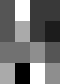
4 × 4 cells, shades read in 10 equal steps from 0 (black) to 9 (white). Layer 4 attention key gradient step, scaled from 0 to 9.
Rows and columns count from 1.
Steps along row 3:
same up down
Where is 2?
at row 1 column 3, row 1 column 4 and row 2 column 3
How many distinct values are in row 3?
3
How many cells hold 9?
2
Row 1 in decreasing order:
9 3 2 2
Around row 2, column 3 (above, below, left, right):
2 5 6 1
